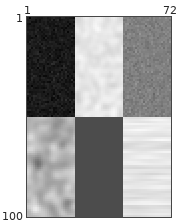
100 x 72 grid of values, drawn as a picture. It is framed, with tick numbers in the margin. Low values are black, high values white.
The table splits into 2 rows of 3 panels. Panel 1,1: very low, fine-grained, faint in contrast. Panel 1,2: very high, blotchy, faint in contrast. Panel 1,3: middling, fine-grained, faint in contrast. Panel 2,1: high, blotchy. Panel 2,2: low, flat. Panel 2,3: very high, streaked across, faint in contrast.
